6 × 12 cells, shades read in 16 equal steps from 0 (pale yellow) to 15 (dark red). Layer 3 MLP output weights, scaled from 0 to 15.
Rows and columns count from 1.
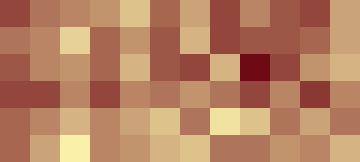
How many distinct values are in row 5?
7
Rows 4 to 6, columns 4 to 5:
11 7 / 7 5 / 7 6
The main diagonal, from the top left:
11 7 6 11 5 4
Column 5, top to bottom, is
3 6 4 7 5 6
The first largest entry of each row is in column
1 8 9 11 1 1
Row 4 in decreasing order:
12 11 11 11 11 8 8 7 7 7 7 6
